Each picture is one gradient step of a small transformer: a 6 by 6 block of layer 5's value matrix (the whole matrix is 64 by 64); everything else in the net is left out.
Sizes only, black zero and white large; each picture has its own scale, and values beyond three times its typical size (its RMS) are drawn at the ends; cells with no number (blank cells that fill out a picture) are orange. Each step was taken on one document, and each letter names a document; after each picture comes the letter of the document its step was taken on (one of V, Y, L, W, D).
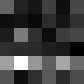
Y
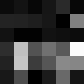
Y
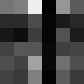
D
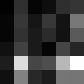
Y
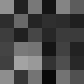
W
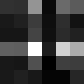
D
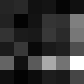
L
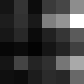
L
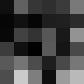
Y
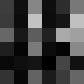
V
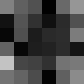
Y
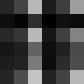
V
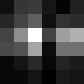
D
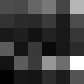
L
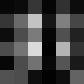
D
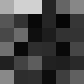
W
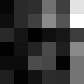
L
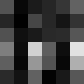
V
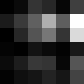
L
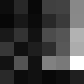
L
